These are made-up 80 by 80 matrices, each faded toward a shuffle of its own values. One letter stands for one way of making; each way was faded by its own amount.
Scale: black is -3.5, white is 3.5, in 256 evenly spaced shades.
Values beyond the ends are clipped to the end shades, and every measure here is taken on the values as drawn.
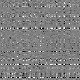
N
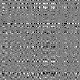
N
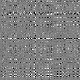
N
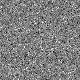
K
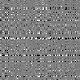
N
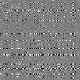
N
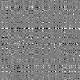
N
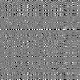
N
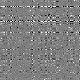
N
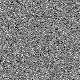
K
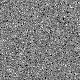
K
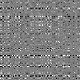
N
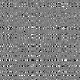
N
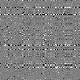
N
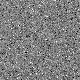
K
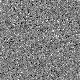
K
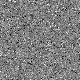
K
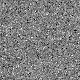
K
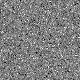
K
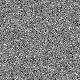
K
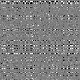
N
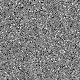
K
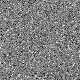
K
